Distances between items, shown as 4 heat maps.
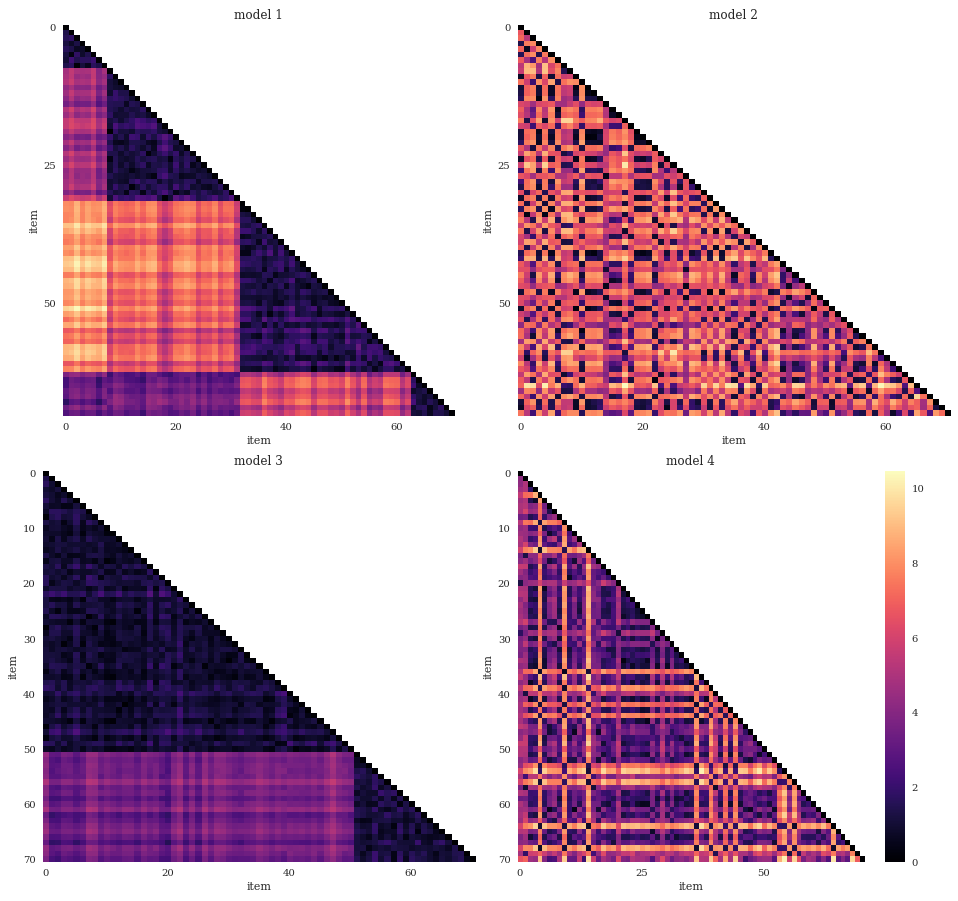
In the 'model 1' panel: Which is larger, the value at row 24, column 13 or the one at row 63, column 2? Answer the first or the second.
the second
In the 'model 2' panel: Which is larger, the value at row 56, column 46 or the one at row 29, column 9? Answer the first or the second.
the first
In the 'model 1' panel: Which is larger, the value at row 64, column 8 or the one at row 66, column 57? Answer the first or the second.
the second
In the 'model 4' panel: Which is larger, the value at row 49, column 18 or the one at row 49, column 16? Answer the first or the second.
the second
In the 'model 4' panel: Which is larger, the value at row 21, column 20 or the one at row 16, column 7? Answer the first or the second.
the first
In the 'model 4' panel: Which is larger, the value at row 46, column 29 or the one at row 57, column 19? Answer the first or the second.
the first
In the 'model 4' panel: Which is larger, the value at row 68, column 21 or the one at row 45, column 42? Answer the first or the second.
the first
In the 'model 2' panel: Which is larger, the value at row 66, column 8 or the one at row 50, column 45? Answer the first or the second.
the second
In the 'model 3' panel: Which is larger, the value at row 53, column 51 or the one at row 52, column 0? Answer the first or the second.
the second
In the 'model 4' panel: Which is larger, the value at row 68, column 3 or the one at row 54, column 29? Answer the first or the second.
the first
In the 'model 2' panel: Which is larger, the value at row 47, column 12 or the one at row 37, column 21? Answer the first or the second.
the second
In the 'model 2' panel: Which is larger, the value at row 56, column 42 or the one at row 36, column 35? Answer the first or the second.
the first
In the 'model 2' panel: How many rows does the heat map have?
71
